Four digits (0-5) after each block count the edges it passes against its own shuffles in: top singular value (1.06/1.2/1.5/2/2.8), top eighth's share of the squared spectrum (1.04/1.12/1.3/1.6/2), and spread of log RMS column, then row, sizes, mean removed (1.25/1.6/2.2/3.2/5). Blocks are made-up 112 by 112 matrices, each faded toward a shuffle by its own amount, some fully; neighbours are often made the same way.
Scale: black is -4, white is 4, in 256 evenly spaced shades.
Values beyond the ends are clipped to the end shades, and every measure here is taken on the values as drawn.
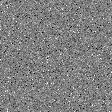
0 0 0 0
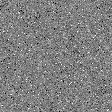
0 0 0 0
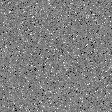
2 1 0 0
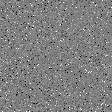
1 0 0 0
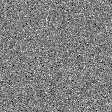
0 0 0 0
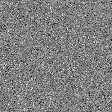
0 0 0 0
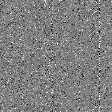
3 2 2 0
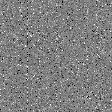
2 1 2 0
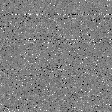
3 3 0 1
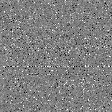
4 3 1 2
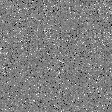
2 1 0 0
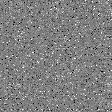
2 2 0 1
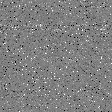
2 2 0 1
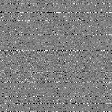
4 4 1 3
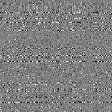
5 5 2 4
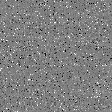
3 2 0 0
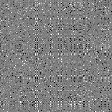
5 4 3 2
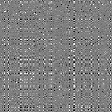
5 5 4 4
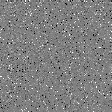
3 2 1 0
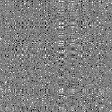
5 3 2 2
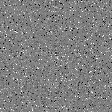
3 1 0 0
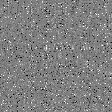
4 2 1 1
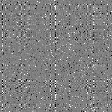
5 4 3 2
